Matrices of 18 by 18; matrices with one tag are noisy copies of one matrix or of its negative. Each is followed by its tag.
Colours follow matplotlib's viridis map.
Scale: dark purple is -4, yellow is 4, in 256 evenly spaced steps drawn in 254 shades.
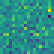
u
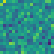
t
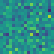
u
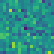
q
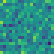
t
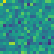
t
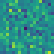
q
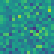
u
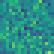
q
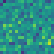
t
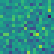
u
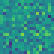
u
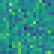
q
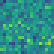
t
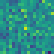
q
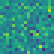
u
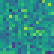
q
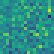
u
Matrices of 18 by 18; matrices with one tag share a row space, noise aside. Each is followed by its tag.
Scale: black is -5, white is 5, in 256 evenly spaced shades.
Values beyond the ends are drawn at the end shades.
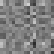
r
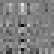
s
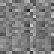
r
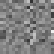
r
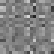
r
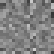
r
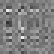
s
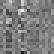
s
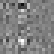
s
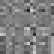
r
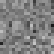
r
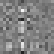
s
